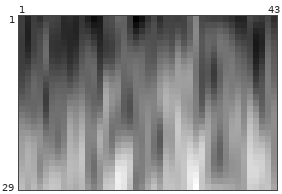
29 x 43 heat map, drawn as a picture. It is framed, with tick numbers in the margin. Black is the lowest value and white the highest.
No lone cell stands out from its neighbours. Overall the values sit about 50% of the way up the scale. Streaks run downward. There is an overall slope up to the bottom. The top left is the ninth with the lowest average.
